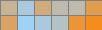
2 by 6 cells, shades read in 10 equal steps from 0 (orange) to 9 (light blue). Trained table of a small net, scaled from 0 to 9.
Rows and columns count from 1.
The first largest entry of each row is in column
2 2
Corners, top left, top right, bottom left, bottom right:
5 2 3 0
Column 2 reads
8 9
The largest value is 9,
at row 2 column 2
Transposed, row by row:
5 3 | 8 9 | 4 8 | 6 7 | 6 1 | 2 0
